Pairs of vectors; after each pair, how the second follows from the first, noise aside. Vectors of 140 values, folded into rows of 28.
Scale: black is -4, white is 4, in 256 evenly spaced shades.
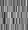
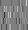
partly zeroed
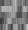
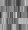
wrapped around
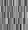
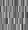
negated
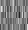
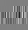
partly zeroed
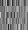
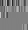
partly zeroed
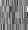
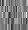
wrapped around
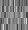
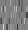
partly zeroed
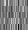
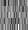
negated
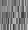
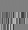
partly zeroed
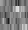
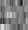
wrapped around
